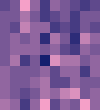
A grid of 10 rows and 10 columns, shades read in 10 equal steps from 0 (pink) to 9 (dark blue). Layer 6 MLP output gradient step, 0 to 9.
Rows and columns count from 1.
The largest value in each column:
6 6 7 5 9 7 6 8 7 6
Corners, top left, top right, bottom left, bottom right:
6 6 3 4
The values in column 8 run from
1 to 8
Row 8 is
4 5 5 4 3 6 6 4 5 5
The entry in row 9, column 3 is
6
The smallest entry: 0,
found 3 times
